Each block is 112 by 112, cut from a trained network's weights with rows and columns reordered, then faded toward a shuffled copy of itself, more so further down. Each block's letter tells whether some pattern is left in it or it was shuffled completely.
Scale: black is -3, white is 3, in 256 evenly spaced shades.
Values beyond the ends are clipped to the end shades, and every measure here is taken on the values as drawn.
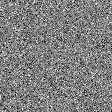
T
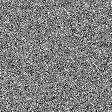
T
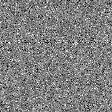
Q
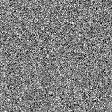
Q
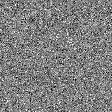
Q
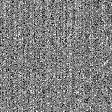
Q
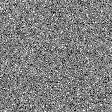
T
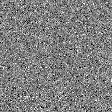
Q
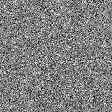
Q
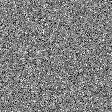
T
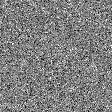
T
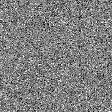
Q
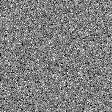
T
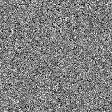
Q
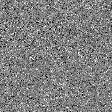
Q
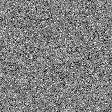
T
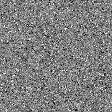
Q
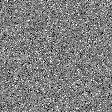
T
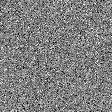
T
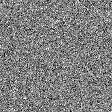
T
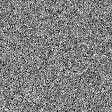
T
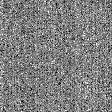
Q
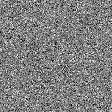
Q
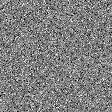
T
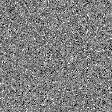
Q
